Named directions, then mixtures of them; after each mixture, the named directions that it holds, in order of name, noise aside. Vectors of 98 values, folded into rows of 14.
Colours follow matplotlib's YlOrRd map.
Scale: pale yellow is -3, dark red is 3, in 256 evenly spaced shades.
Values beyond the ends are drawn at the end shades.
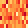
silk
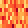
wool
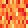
silk, wool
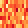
silk, wool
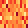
silk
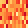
silk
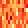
silk, wool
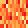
silk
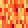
wool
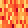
wool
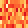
silk, wool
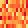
silk, wool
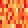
wool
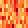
wool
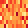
silk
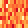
silk, wool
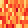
silk, wool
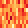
silk, wool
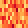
wool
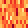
silk, wool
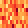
wool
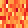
silk, wool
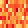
silk, wool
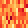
silk, wool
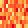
silk, wool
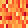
silk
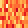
silk, wool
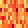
wool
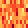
silk, wool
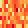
silk, wool
